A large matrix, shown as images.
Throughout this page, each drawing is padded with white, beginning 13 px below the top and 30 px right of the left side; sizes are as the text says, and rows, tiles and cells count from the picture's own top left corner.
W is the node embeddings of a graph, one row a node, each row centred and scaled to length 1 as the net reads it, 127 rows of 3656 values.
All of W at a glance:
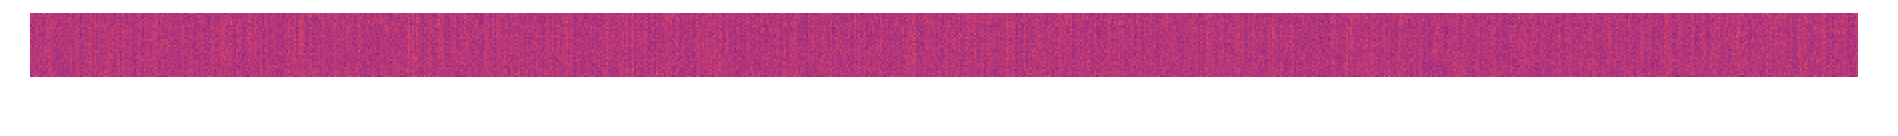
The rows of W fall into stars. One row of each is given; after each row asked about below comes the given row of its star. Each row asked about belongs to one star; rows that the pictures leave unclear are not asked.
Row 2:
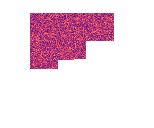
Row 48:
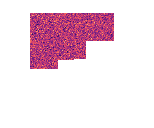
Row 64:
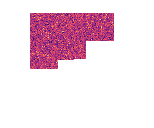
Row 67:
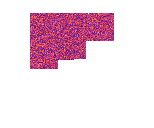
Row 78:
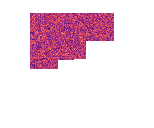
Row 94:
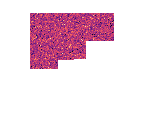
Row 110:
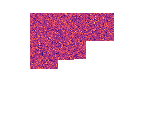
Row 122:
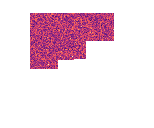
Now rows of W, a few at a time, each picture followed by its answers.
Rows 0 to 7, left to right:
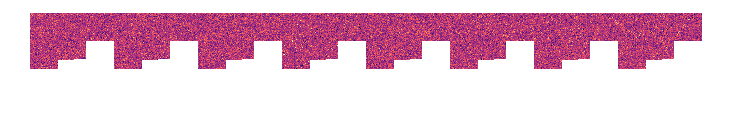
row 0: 48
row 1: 110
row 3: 2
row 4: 122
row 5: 48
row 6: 64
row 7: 64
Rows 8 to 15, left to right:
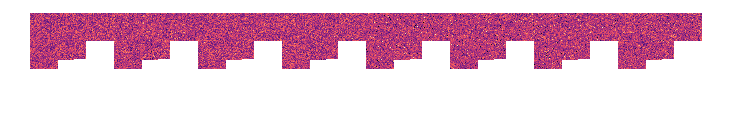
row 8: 2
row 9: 48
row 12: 122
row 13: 67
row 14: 94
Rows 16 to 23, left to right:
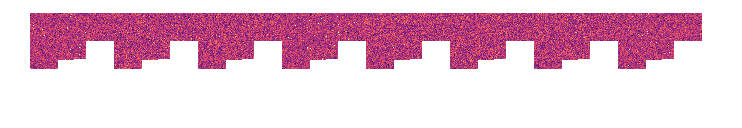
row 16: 122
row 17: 48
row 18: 122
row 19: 48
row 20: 67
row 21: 2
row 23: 122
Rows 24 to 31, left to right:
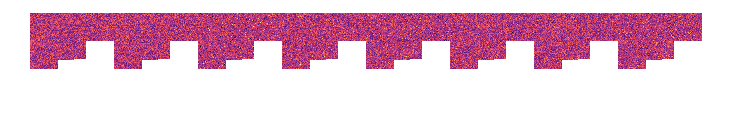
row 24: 67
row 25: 67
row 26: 78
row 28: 48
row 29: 110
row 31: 48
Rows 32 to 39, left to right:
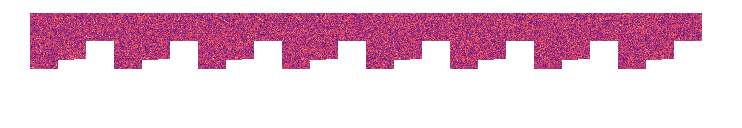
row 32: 110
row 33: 78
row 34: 94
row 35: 64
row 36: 110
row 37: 122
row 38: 110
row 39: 48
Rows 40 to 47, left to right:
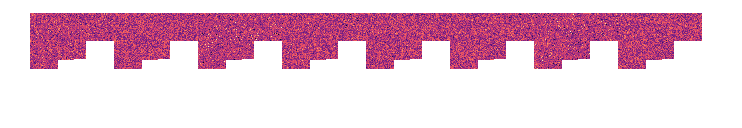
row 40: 48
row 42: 2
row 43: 78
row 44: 48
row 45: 64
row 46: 67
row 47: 67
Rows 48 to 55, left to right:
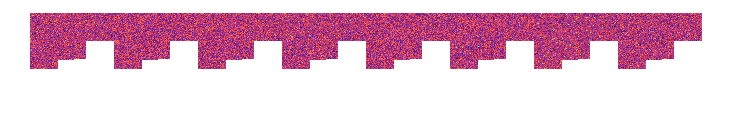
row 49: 78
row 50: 122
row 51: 110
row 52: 94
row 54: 94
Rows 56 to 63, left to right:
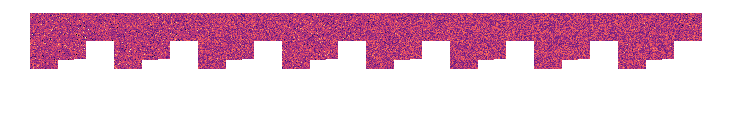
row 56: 67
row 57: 78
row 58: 110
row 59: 48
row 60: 48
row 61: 122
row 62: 64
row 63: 78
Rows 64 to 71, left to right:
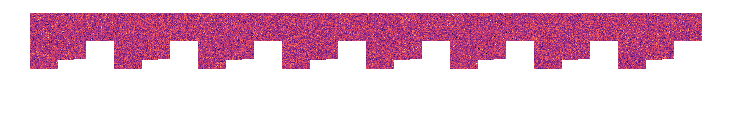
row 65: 110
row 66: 48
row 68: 64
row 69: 48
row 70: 122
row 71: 110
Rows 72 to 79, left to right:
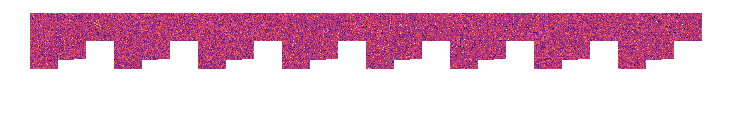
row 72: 110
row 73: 122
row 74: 122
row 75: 78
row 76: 78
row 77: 2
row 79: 122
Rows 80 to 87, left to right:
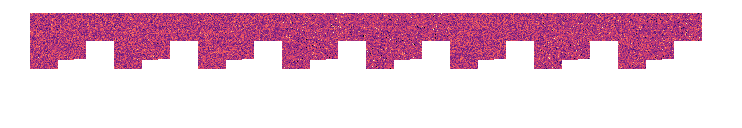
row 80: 64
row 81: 110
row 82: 64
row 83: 122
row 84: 122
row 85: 110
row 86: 94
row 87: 67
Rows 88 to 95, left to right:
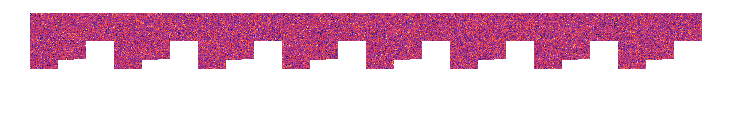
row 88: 2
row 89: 48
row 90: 48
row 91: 67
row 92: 94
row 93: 110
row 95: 48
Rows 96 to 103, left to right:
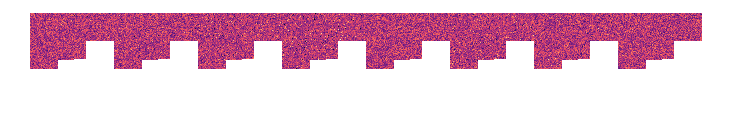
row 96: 110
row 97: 78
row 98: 64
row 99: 2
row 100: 2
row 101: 110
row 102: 64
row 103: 48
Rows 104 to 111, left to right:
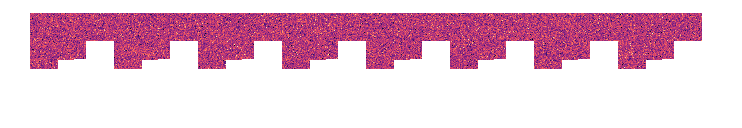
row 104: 110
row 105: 64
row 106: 94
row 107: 94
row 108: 64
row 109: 2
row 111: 78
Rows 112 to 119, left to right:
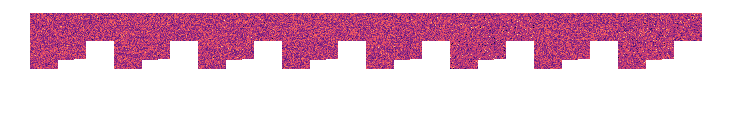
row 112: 64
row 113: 110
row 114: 67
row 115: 2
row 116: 67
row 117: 67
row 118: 2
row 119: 64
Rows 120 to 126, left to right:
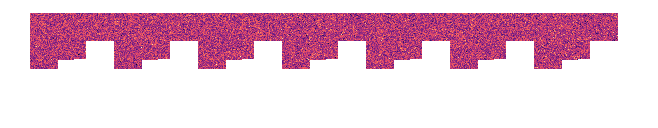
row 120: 2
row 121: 94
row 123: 64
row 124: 78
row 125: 67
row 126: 110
